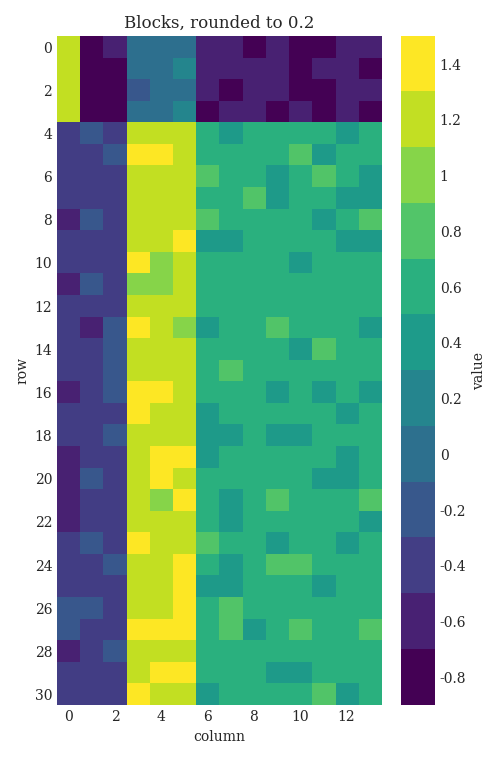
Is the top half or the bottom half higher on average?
bottom
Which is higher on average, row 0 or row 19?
row 19
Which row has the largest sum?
27
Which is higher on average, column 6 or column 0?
column 6
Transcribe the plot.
Title: Blocks, rounded to 0.2
x-axis: column, ticks 0 2 4 6 8 10 12
y-axis: row, ticks 0 2 4 6 8 10 12 14 16 18 20 22 24 26 28 30 (0 at the top)
Colour bar: value, ticks -0.8 -0.6 -0.4 -0.2 0 0.2 0.4 0.6 0.8 1 1.2 1.4
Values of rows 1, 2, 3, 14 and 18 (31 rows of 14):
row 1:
1.2 -0.8 -0.8 0 0 0.2 -0.6 -0.6 -0.6 -0.6 -0.8 -0.6 -0.6 -0.8
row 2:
1.2 -0.8 -0.8 -0.2 0 0 -0.6 -0.8 -0.6 -0.6 -0.8 -0.8 -0.6 -0.6
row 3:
1.2 -0.8 -0.8 0 0 0.2 -0.8 -0.6 -0.6 -0.8 -0.6 -0.8 -0.6 -0.8
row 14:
-0.4 -0.4 -0.2 1.2 1.2 1.2 0.6 0.6 0.6 0.6 0.4 0.8 0.6 0.6
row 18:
-0.4 -0.4 -0.2 1.2 1.2 1.2 0.4 0.4 0.6 0.4 0.4 0.6 0.6 0.6
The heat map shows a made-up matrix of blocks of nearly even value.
